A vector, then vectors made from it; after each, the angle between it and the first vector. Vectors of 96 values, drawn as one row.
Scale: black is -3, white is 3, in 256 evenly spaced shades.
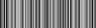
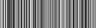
partly opposed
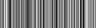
partly opposed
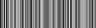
nearly parallel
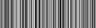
partly aligned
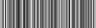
nearly opposite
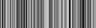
partly opposed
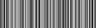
nearly parallel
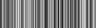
partly aligned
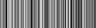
partly aligned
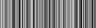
orthogonal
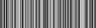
nearly parallel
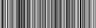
partly opposed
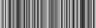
nearly opposite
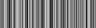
orthogonal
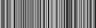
orthogonal
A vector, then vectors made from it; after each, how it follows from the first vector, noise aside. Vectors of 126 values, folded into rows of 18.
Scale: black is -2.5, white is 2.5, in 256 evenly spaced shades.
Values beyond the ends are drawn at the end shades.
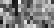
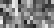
negated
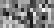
wrapped around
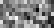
wrapped around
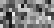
wrapped around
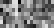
negated
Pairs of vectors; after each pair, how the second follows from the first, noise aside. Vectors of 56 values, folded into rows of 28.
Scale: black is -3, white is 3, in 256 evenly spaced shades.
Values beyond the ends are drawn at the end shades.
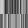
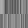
shrunk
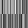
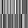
copied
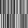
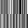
reversed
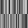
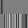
partly zeroed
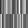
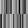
negated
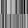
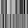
copied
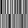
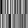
copied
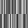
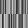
negated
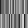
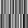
sign-scrambled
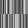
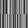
sign-scrambled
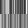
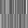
shrunk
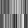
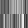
copied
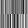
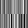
negated
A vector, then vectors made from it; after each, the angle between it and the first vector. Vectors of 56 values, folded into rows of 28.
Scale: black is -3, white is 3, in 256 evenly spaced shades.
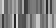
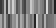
orthogonal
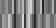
orthogonal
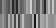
orthogonal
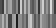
partly opposed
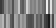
partly opposed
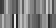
nearly opposite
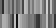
nearly opposite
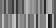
partly opposed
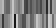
nearly parallel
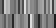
partly opposed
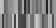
nearly parallel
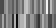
nearly opposite
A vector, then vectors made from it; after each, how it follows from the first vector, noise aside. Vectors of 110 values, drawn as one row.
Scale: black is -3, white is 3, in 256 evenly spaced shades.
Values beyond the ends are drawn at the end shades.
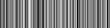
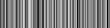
copied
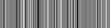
partly zeroed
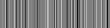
partly zeroed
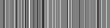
partly zeroed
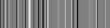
partly zeroed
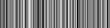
copied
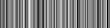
copied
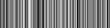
copied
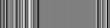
partly zeroed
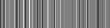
partly zeroed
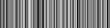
copied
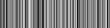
copied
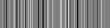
partly zeroed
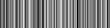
copied
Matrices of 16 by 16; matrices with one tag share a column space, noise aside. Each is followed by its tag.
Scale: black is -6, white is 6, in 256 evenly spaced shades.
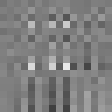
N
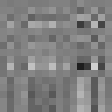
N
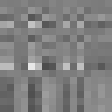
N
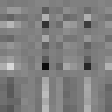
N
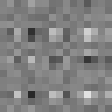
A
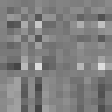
N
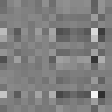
A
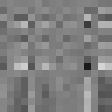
N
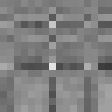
N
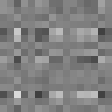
A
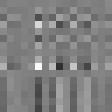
N
